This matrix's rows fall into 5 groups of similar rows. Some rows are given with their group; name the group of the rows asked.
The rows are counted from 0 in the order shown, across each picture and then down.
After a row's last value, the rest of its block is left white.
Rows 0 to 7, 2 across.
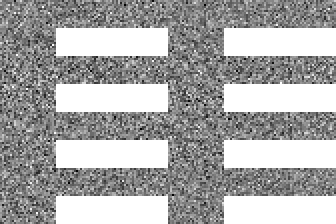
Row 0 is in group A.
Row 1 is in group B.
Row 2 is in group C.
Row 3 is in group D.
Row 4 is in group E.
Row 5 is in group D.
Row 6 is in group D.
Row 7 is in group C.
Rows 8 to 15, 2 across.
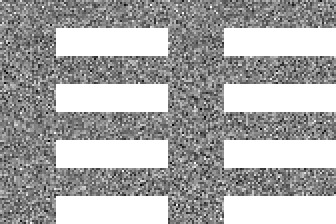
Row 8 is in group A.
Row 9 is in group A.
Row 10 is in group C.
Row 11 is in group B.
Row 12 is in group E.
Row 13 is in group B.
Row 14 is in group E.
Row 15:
C
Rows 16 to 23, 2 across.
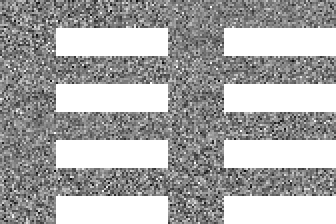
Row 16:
C
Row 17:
A
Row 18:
A
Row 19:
A
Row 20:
E
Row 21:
B
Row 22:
B
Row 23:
D
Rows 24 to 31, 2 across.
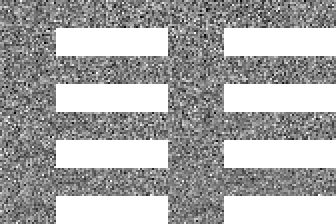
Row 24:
E
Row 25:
C
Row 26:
B
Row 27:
B
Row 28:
A
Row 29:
E
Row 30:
A
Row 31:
A
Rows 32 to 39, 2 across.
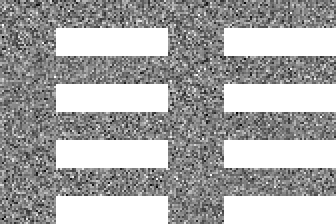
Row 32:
D
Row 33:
D
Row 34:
E
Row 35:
D
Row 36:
B
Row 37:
C
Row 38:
B
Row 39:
A
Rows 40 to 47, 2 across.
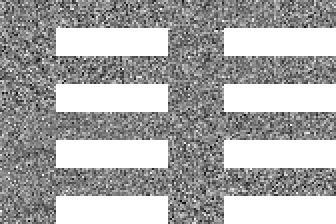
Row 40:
B
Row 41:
E
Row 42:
D
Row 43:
E
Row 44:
A
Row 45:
D
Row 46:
A
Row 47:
B
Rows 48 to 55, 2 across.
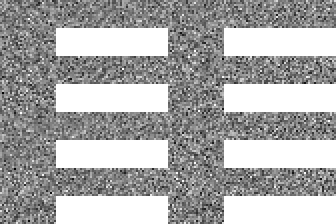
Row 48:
D
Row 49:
B
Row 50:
D
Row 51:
E
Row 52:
E
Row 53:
B
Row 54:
A
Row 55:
A
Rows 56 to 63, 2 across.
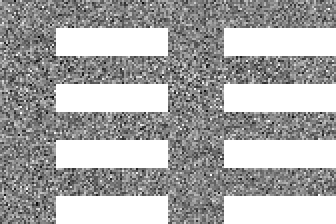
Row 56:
A
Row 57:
B
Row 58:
D
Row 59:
C
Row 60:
E
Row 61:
A
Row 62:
C
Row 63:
A
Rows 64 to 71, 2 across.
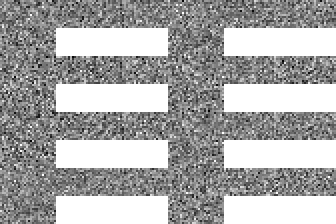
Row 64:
D
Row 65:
A
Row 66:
C
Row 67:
E
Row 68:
D
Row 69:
E
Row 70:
A
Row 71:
B
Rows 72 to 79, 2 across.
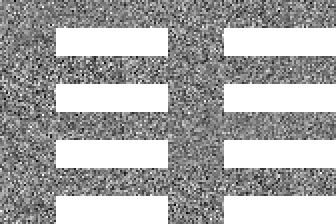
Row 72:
A
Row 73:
C
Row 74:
C
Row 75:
D
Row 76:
D
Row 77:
E
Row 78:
A
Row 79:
C
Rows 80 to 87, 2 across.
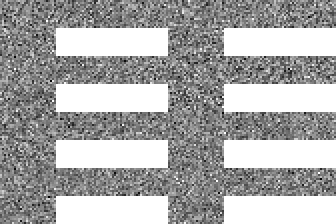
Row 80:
C
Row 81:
E
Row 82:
A
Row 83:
D
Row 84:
D
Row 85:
C
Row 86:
E
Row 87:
A
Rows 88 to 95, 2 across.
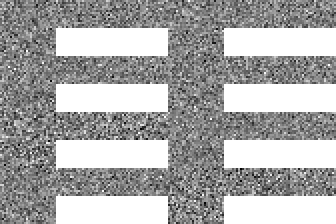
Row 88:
B
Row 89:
E
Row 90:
A
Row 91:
B
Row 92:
E
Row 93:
A
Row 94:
B
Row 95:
C
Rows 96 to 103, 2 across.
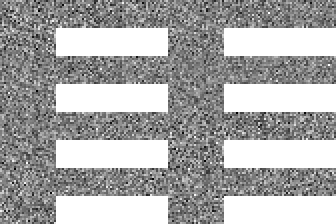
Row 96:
C
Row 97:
C
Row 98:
C
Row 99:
B
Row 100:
B
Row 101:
C
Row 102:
A
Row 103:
E
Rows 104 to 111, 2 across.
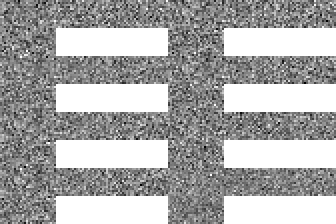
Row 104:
B
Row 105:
E
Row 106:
E
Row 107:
E
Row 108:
E
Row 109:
C
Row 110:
E
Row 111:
A
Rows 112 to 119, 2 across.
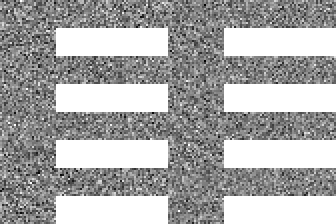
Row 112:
E
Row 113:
B
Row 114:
C
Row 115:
B
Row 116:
A
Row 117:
D
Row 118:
D
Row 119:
E
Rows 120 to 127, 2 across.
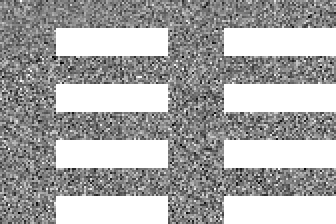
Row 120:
E
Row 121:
E
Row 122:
D
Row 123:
A
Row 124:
C
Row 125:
B
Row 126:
C
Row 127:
C
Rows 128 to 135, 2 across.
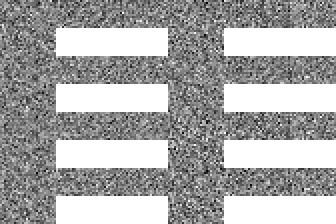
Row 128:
D
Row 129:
C
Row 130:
B
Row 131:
D
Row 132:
B
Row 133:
C
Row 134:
B
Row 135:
D
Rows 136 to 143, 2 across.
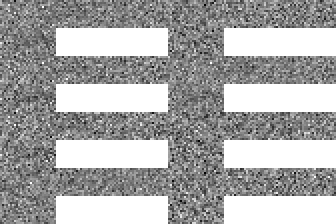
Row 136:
A
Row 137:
B
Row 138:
A
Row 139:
A
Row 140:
A
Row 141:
D
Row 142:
D
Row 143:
B
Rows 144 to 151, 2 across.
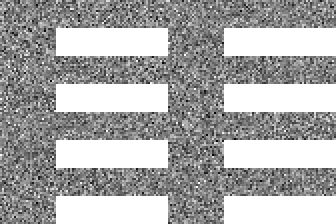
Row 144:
B
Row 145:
A
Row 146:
A
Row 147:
C
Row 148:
A
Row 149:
E
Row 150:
C
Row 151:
D
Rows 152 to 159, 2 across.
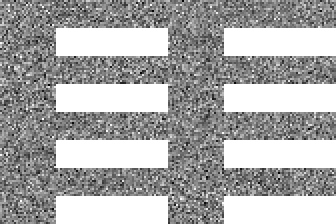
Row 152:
A
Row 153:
A
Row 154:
E
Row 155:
E
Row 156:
A
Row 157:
E
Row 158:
D
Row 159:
C
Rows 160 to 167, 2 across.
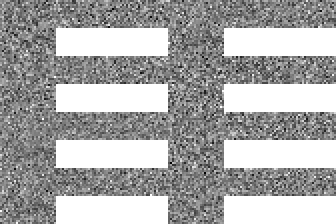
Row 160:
B
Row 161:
A
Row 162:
E
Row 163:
C
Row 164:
A
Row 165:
B
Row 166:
A
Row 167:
B
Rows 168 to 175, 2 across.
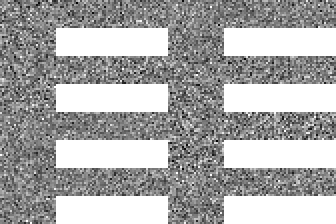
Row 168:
D
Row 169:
A
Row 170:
E
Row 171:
D
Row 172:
A
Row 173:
E
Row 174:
E
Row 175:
A
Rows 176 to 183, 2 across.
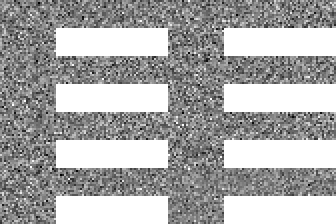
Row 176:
D
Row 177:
E
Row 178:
B
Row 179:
D
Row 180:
E
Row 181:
A
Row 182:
D
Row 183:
E
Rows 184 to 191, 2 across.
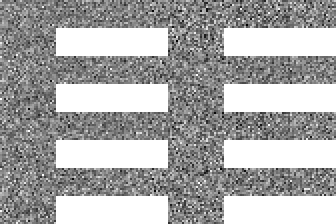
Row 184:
A
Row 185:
C
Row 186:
A
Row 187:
D
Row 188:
D
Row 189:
C
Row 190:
A
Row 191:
D
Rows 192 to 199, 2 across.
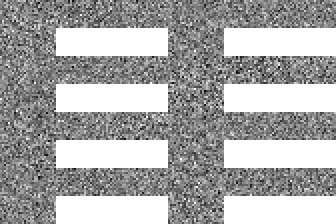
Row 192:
C
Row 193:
B
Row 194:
A
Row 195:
C
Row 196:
E
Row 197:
B
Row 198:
C
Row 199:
D
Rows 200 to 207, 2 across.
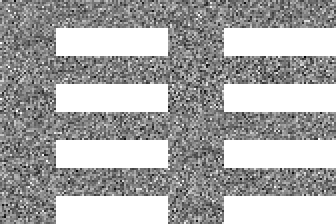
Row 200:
A
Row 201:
D
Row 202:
A
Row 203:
C
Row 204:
E
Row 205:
A
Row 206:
D
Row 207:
A
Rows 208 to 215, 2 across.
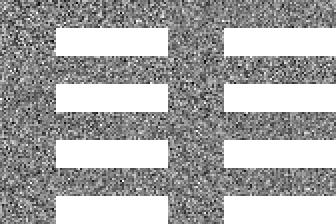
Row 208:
D
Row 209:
E
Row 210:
A
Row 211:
B
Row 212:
C
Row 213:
D
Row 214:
D
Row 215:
D
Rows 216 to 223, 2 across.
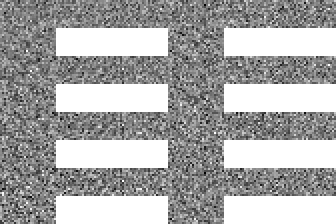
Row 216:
B
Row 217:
B
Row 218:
D
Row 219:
B
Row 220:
D
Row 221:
C
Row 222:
D
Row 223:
B
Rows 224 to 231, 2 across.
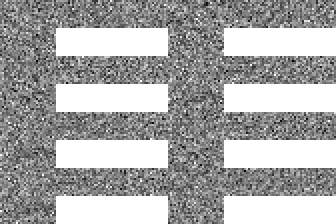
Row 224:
C
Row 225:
D
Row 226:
B
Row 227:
A
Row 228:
A
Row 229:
B
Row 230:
A
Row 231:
D
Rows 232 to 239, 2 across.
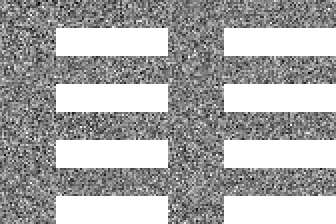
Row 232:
D
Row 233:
B
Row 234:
E
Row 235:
E
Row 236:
C
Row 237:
D
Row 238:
D
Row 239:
A
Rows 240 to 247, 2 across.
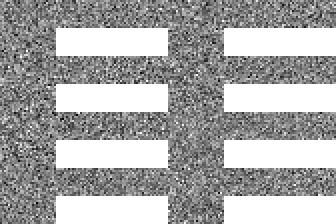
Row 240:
B
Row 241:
E
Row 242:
E
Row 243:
D
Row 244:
D
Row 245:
A
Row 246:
C
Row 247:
A
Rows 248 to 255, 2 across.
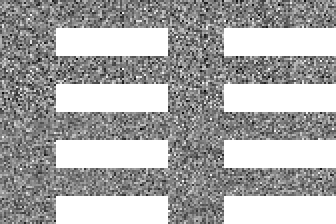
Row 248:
D
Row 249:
C
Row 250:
D
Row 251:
C
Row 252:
E
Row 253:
A
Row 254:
E
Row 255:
A
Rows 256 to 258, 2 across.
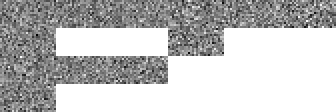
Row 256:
C
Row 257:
E
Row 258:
E
